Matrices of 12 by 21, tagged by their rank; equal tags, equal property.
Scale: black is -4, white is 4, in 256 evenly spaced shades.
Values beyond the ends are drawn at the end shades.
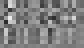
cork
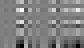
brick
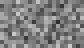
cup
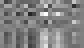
cork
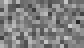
cup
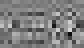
cork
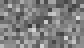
cup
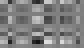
brick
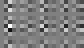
brick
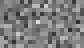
cup
